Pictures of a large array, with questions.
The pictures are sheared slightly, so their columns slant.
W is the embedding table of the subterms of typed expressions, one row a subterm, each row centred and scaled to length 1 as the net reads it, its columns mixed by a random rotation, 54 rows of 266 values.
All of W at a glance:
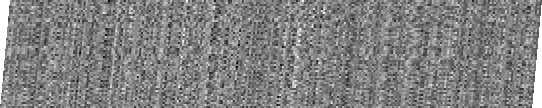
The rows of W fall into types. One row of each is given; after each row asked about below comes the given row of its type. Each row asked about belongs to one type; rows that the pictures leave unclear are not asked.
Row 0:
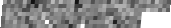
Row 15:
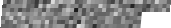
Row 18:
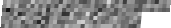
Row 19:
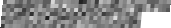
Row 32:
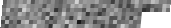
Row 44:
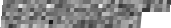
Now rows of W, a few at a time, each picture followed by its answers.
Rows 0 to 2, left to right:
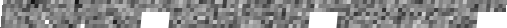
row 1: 0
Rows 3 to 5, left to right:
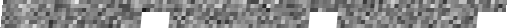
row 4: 44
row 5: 15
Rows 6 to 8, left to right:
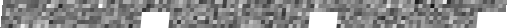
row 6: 44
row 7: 0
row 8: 19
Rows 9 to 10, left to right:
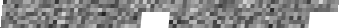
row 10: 32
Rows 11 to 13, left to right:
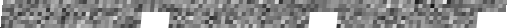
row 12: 18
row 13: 19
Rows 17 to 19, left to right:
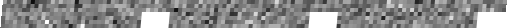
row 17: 0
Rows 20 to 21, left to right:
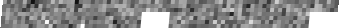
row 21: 0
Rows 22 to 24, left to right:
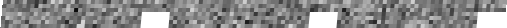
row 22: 15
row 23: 32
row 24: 18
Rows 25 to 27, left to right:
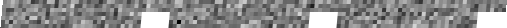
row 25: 0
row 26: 32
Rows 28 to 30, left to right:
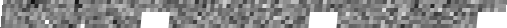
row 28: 0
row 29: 15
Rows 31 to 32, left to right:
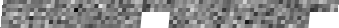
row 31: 44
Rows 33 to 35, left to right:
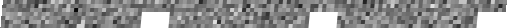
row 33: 15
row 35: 15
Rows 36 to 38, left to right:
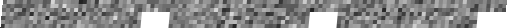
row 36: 19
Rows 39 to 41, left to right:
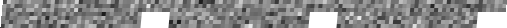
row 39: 19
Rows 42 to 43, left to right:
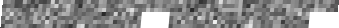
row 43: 0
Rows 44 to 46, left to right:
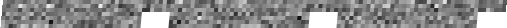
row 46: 44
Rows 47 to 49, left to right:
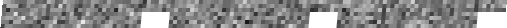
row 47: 18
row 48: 32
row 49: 18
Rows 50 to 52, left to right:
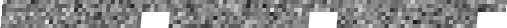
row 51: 19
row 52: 32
